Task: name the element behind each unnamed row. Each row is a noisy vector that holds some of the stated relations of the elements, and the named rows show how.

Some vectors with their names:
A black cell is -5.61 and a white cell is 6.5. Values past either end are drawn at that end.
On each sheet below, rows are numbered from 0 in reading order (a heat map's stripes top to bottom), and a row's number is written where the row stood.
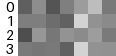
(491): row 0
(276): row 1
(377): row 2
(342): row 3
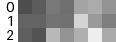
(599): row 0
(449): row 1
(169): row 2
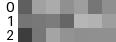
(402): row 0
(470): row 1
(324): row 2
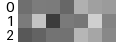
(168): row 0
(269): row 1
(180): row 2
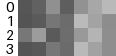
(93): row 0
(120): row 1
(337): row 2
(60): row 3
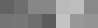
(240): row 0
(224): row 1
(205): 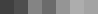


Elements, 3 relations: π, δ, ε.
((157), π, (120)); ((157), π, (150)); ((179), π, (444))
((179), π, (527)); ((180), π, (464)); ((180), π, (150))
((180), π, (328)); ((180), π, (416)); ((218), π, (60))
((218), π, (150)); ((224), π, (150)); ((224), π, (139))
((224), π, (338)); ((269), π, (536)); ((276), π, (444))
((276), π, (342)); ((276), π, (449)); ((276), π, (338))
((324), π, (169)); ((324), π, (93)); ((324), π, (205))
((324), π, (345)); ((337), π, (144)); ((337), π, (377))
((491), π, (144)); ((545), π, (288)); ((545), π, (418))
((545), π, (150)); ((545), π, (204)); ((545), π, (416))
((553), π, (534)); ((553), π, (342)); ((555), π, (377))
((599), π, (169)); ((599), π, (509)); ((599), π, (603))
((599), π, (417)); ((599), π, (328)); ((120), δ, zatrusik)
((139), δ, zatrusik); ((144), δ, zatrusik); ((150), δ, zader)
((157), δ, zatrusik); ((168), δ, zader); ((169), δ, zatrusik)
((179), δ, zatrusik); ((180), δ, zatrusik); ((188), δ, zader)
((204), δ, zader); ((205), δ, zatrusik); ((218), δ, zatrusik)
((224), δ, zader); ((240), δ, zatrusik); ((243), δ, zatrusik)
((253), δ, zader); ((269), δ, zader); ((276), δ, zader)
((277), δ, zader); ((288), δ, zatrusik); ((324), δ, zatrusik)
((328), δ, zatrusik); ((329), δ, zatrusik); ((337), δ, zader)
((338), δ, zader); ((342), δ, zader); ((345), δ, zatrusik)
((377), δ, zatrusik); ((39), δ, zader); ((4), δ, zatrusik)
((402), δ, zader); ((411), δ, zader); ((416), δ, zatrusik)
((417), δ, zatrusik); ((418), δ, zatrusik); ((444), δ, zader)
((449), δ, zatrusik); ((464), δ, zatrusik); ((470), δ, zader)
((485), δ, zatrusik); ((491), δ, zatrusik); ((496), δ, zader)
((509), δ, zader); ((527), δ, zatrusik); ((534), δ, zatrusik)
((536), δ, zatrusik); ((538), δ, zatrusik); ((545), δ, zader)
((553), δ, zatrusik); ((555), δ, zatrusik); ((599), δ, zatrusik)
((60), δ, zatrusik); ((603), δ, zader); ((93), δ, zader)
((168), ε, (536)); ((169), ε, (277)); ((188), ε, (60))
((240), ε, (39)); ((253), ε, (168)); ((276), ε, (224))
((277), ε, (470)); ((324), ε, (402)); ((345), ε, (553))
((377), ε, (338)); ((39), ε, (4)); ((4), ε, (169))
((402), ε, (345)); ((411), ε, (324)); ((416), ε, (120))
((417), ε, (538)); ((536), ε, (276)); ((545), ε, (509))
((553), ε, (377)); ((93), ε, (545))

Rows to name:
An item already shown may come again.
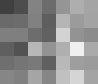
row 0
(205)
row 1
(150)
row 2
(276)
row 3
(169)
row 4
(545)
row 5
(39)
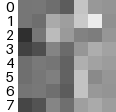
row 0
(224)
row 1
(4)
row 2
(345)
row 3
(205)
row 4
(496)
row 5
(338)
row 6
(224)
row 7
(417)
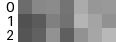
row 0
(411)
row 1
(416)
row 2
(93)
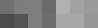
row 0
(253)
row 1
(328)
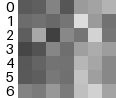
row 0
(509)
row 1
(179)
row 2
(536)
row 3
(417)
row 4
(180)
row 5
(139)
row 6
(277)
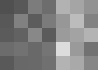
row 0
(464)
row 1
(144)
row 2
(603)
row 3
(179)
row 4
(538)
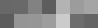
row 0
(204)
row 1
(553)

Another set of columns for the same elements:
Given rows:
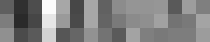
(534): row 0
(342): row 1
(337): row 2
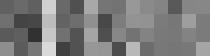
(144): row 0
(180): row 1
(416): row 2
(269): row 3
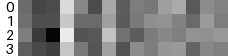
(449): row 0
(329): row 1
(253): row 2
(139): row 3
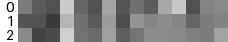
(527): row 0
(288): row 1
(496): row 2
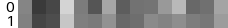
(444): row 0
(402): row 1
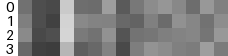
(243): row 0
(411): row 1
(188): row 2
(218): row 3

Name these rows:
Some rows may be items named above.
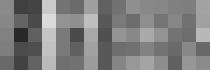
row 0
(496)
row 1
(93)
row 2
(338)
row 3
(240)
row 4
(538)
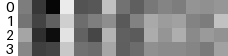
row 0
(253)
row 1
(470)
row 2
(276)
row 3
(496)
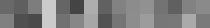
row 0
(377)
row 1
(599)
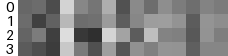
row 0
(417)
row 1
(538)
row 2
(536)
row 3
(139)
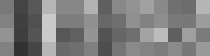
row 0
(509)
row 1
(402)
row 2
(179)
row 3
(545)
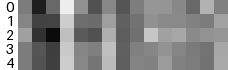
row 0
(553)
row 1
(496)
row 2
(224)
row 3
(603)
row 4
(603)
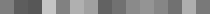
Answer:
(324)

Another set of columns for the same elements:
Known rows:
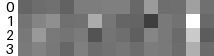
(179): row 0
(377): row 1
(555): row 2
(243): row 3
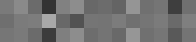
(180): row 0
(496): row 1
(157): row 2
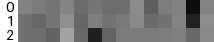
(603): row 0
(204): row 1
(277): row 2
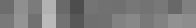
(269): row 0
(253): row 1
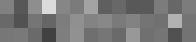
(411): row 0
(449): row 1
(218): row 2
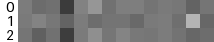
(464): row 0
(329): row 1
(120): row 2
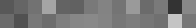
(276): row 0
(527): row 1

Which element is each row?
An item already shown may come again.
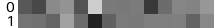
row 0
(338)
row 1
(277)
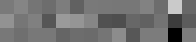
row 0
(536)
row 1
(324)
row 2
(509)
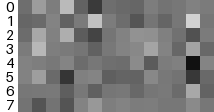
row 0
(337)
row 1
(553)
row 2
(39)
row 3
(240)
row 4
(603)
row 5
(599)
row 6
(538)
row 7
(139)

